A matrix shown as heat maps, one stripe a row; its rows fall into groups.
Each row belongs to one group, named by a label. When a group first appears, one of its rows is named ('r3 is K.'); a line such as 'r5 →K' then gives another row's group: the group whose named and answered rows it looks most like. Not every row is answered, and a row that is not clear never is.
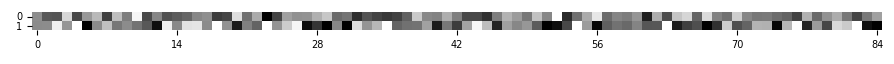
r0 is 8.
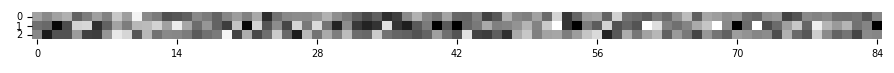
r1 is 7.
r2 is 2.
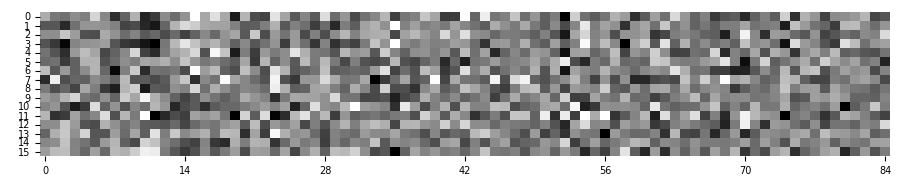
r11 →8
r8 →2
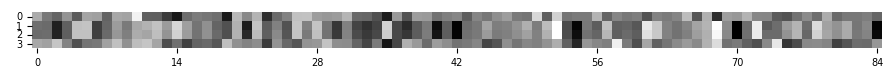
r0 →8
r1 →7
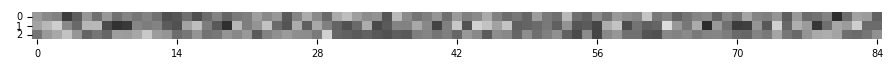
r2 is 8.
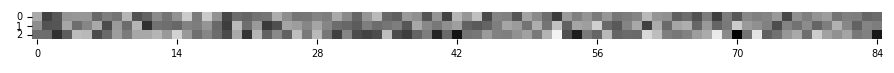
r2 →7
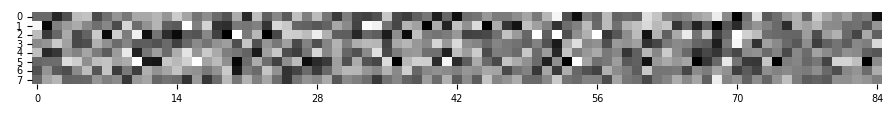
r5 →8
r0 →7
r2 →8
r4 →2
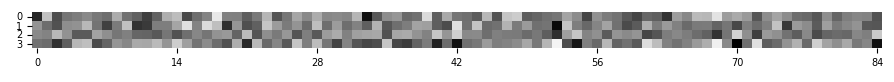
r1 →2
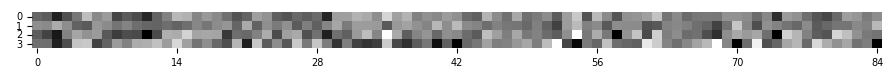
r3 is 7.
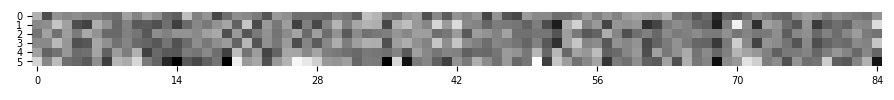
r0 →2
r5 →8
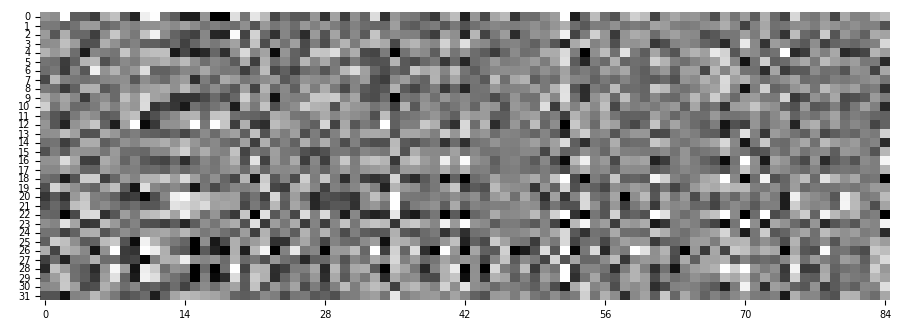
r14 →7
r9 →8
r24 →7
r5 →7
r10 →8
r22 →7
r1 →7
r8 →7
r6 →8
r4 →8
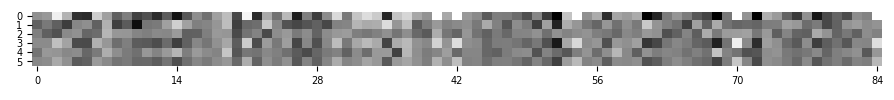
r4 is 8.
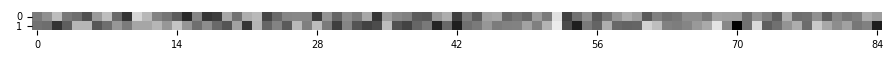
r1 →7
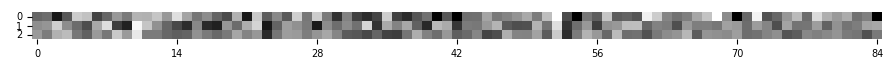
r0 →7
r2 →8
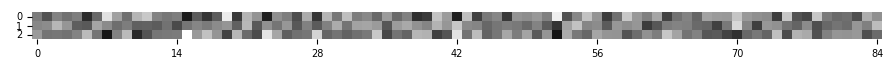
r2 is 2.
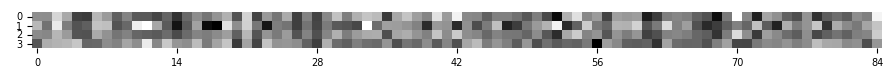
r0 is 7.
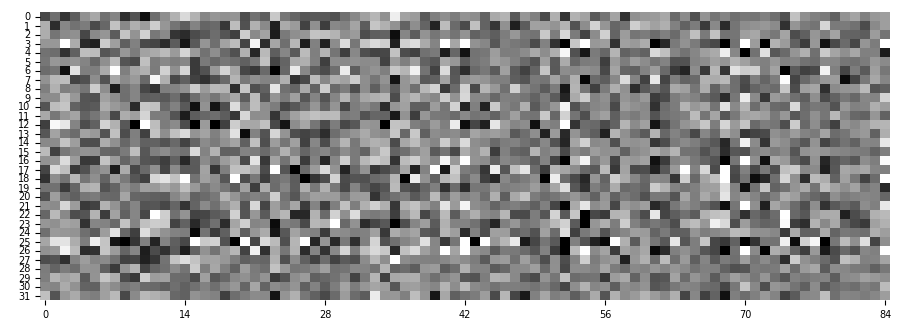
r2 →8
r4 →7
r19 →7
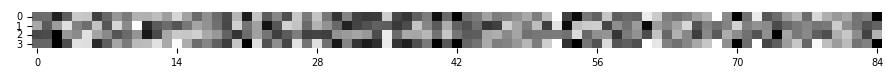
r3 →7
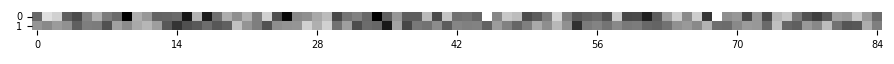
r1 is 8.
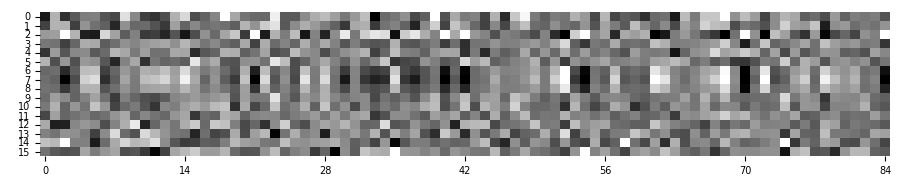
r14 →8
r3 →7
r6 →7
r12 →2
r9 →2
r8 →7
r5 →2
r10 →2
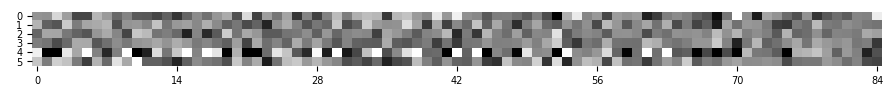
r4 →2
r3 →7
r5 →8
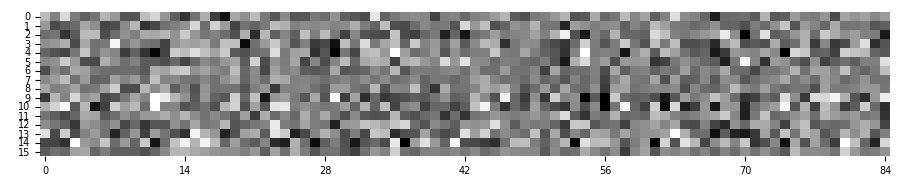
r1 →2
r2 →7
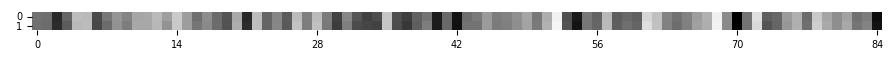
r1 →7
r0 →7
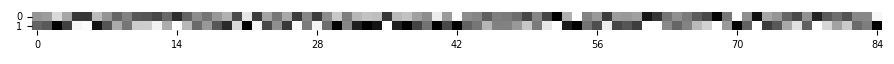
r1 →7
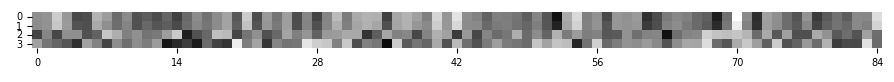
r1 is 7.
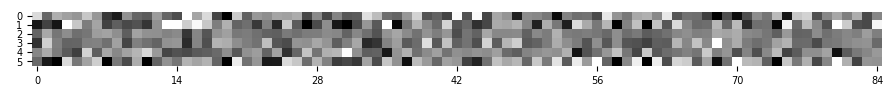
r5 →8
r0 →2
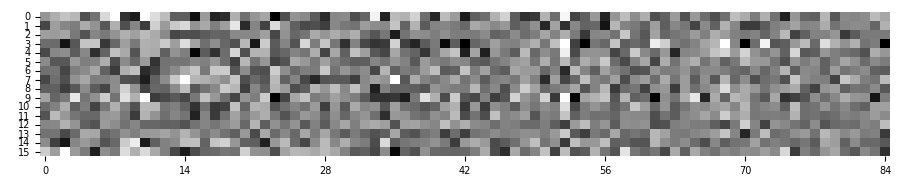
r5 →8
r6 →2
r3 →7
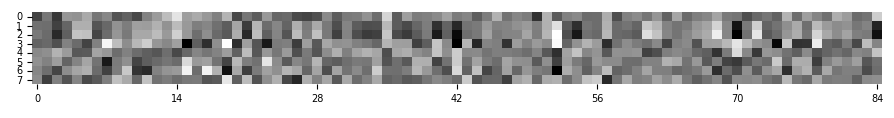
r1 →7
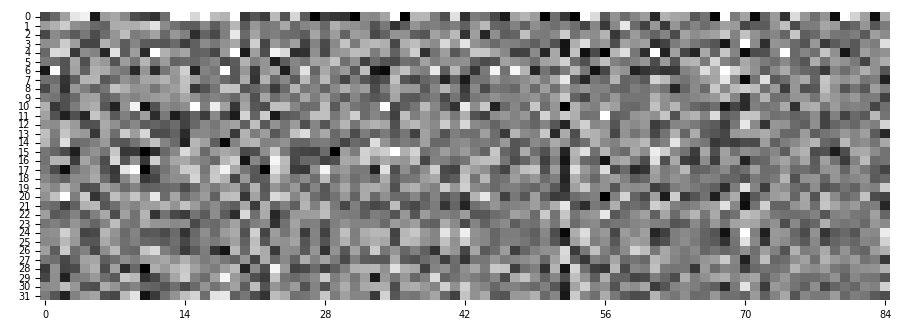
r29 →2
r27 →7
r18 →2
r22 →8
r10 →2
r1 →8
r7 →7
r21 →7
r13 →8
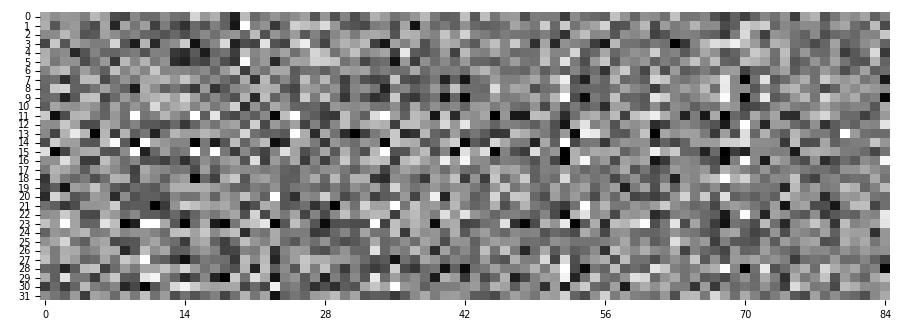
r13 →8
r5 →8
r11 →2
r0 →2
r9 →7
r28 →7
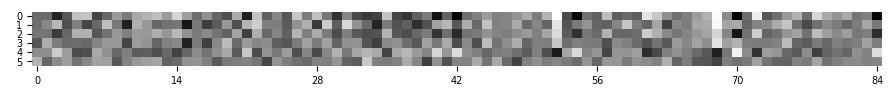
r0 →7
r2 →7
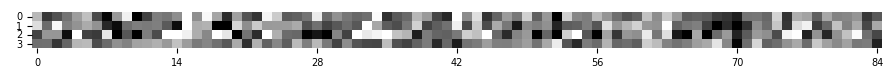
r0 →2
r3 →7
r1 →2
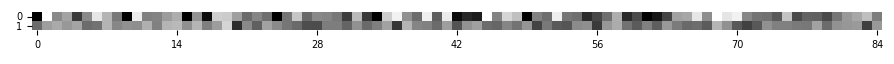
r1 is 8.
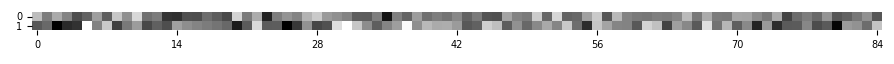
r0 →8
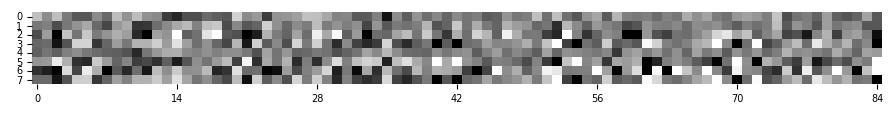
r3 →7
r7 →7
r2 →2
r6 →8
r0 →8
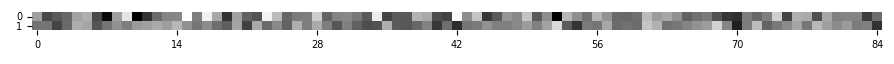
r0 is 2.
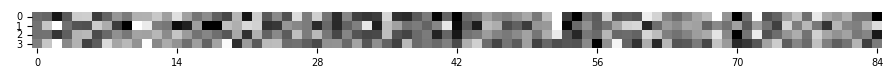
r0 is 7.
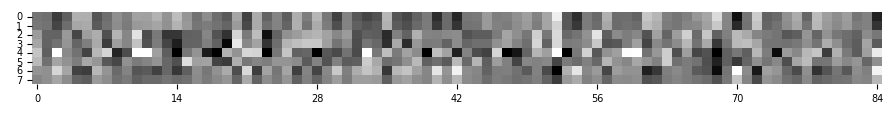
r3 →8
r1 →7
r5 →2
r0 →7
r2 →8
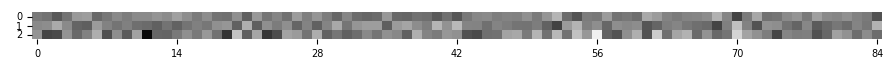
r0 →7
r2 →8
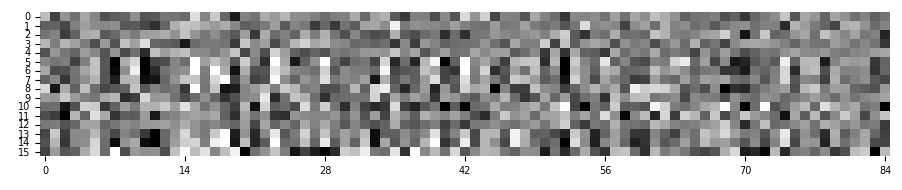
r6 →2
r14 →2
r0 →2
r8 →2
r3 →8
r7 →2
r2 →7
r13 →2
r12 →7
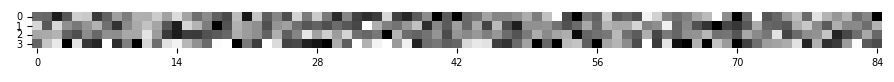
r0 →7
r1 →2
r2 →8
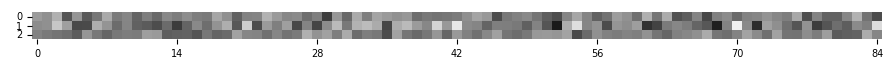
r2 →8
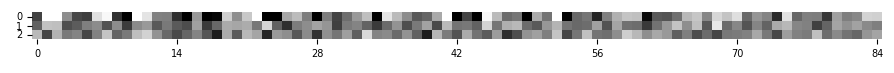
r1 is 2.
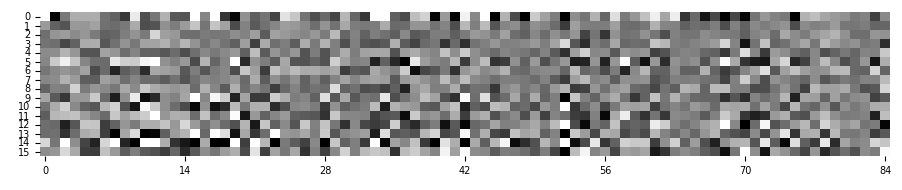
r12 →7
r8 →8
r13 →2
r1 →2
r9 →2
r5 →8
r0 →2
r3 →7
